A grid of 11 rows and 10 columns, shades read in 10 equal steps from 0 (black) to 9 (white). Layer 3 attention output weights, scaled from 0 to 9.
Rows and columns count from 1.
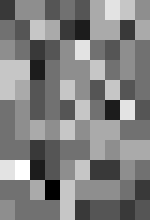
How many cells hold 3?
16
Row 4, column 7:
7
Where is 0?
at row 10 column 4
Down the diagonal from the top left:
2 3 2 4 7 7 6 5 5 2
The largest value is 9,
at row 9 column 2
